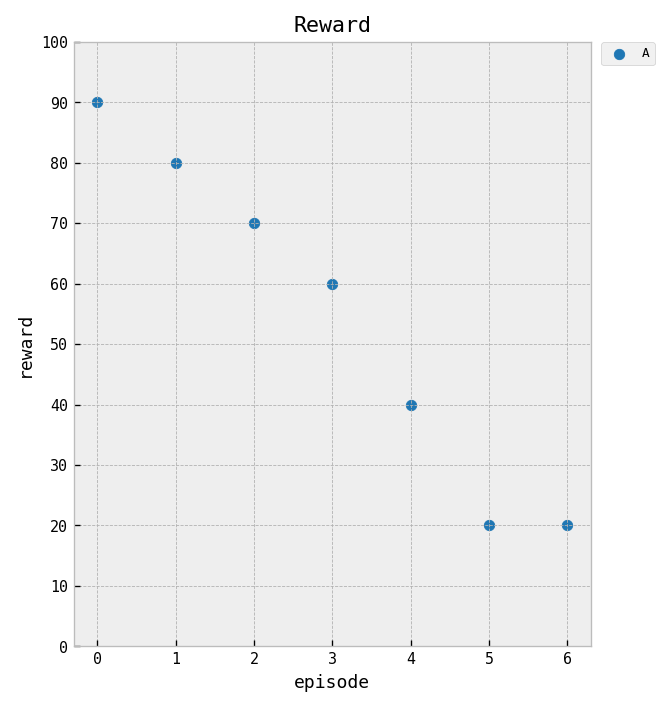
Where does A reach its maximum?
0
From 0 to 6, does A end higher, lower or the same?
lower
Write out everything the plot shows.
Title: Reward
x-axis: episode, ticks 0 1 2 3 4 5 6
y-axis: reward, ticks 0 10 20 30 40 50 60 70 80 90 100
Legend: A
Values:
A: 90 80 70 60 40 20 20
